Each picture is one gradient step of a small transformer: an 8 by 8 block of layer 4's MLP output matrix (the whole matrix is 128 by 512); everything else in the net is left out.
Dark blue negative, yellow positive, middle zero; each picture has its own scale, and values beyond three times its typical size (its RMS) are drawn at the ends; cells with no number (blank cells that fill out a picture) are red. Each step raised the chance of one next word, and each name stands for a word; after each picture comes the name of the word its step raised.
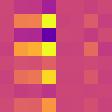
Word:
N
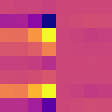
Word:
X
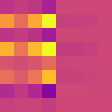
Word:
N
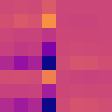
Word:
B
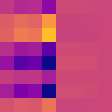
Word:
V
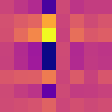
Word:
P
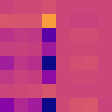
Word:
B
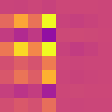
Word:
N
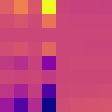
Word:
B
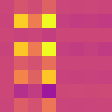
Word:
N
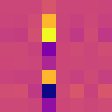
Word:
P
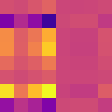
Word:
X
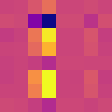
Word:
X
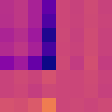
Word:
V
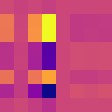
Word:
P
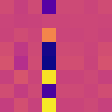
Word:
V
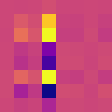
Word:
P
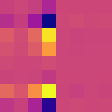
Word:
X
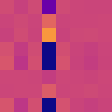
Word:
B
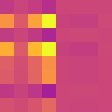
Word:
N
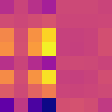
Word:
X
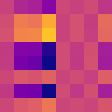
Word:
P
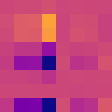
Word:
B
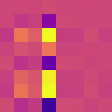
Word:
X
